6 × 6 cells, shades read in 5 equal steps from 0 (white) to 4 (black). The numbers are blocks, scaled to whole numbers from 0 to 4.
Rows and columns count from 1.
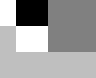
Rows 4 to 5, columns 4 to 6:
2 2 2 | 1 1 1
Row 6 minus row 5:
0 0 0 0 0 0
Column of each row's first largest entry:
2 2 4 4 1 1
